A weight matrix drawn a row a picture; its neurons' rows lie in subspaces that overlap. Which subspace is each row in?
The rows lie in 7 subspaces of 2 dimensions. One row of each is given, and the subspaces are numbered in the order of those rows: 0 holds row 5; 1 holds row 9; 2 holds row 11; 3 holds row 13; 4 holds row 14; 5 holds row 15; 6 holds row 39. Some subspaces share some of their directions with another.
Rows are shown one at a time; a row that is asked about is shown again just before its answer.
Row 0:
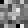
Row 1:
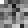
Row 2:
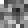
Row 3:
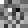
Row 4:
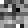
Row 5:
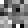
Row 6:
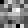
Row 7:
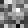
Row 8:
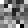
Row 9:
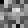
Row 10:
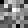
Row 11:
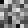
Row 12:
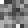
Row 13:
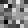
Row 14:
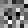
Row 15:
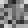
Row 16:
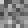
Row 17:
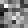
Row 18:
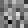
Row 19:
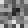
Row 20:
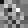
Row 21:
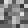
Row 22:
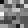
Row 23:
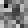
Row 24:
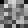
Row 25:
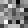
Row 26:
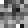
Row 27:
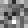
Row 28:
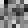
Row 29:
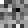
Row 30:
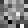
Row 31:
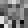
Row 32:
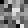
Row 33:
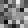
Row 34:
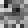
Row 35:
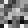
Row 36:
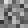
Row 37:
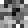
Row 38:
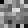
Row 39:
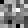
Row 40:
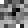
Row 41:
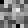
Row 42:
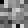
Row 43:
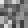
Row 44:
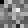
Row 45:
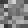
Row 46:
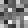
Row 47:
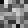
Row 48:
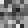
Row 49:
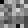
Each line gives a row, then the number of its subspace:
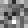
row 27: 2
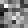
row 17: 6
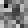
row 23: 6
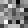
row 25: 3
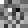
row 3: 4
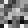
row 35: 5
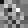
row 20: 4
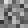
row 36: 2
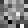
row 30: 4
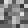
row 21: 2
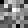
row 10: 5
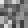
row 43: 0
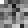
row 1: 1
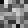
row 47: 1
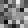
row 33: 3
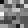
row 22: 6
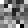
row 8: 3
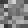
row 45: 5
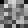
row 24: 5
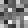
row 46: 3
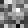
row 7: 0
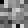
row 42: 0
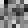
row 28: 1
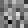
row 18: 4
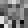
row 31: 0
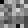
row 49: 6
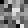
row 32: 3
